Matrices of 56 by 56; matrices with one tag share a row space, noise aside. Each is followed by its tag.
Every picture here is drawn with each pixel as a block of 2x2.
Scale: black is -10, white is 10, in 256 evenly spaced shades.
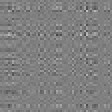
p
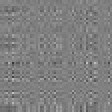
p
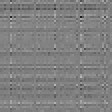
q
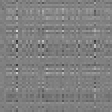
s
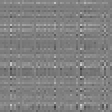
q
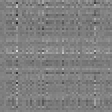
s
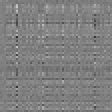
s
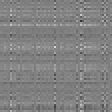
q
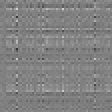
s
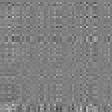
p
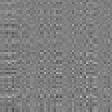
p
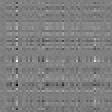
s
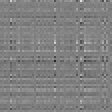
q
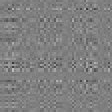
p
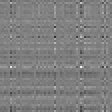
q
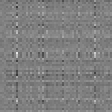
s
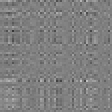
p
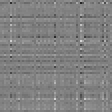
q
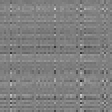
q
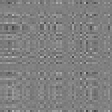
p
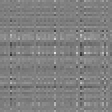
q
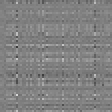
s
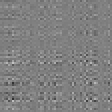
p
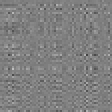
p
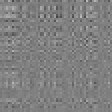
p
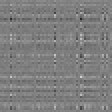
q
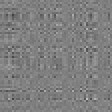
p
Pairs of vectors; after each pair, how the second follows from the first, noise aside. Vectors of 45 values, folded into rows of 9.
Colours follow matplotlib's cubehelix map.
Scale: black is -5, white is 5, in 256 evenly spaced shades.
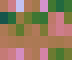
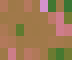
partly zeroed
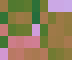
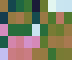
scaled up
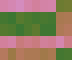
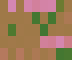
partly zeroed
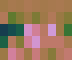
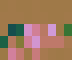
partly zeroed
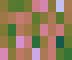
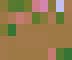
partly zeroed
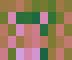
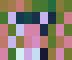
scaled up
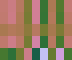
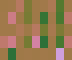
partly zeroed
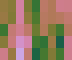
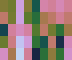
scaled up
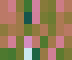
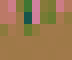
partly zeroed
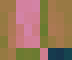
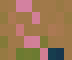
partly zeroed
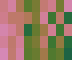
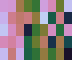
scaled up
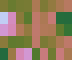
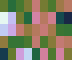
scaled up
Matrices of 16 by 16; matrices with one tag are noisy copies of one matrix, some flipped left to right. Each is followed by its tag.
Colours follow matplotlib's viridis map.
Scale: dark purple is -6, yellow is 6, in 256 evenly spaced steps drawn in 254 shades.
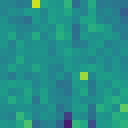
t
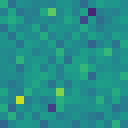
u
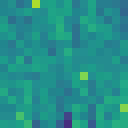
t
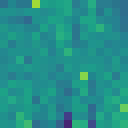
t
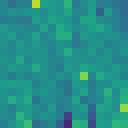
t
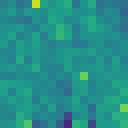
t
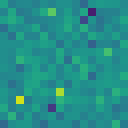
u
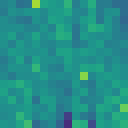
t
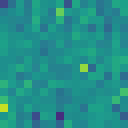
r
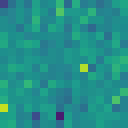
r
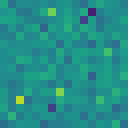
u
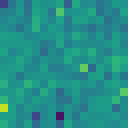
r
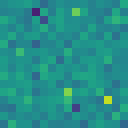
u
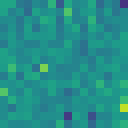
r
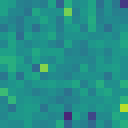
r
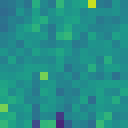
t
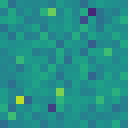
u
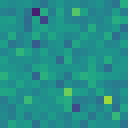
u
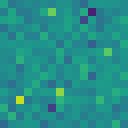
u
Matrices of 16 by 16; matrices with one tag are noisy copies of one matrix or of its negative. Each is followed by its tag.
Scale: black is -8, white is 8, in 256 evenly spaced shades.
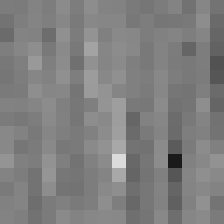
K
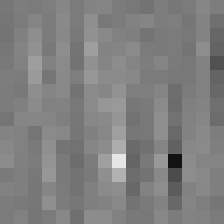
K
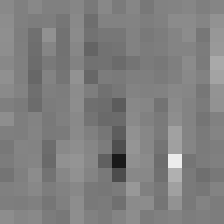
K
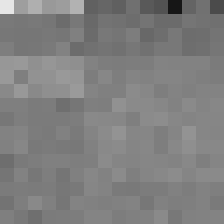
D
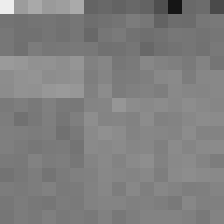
D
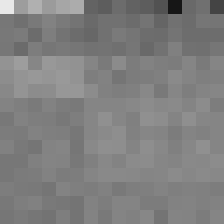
D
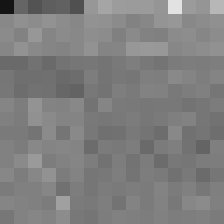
D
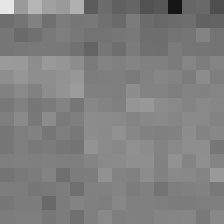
D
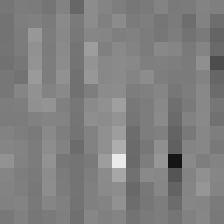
K
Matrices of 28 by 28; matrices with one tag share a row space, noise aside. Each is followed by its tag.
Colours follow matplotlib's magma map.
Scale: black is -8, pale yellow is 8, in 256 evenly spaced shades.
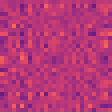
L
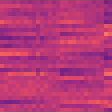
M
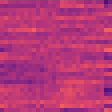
M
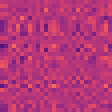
L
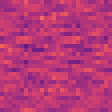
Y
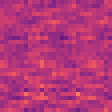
Y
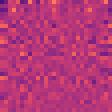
L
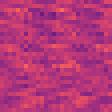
Y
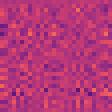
L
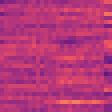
M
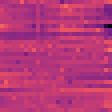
M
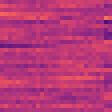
M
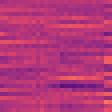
M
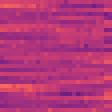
M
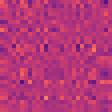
L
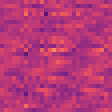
Y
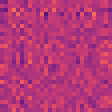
L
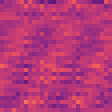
Y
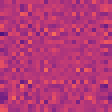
L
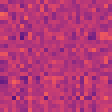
L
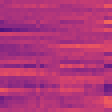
M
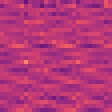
Y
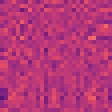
L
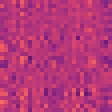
L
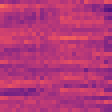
M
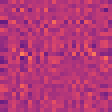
L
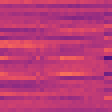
M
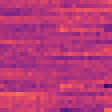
M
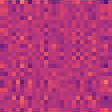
L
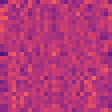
L
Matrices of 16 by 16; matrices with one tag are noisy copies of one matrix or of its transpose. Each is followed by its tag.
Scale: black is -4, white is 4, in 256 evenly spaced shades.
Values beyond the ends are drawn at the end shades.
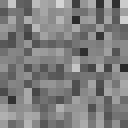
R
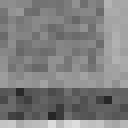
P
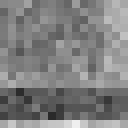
P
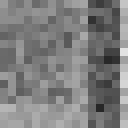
P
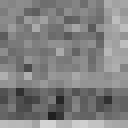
P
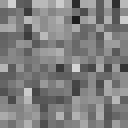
R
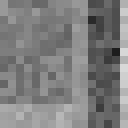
P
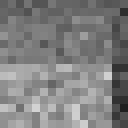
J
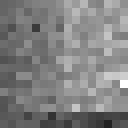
J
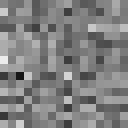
R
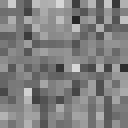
R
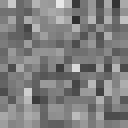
R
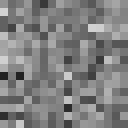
R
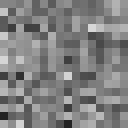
R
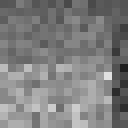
J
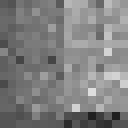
J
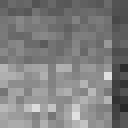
J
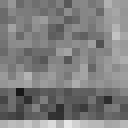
P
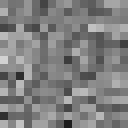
R
